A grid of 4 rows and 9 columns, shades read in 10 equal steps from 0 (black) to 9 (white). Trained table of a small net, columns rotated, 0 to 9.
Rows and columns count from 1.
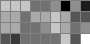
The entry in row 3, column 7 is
6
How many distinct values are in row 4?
5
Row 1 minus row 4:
4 5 3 0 0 1 -7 2 -8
